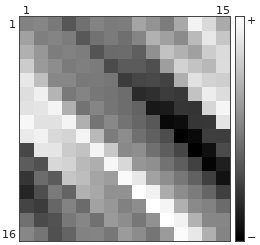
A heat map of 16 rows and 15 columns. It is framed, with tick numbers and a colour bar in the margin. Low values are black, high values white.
Grain: diagonal, down to the right. Lone odd cells: none. Mirror symmetry: none. Ninth with the lowest average: middle right. Ninth with the highest average: middle left.
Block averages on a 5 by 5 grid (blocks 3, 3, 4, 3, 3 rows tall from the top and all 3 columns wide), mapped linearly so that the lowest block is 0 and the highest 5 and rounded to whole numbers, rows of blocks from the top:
3 2 2 3 5 / 4 2 1 1 5 / 5 4 2 0 1 / 1 4 4 3 0 / 1 2 3 5 3
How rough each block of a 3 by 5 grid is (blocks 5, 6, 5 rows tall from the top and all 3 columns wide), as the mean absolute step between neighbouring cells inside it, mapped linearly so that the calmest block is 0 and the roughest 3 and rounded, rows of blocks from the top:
0 0 0 2 1 | 2 2 1 1 3 | 1 1 1 3 1
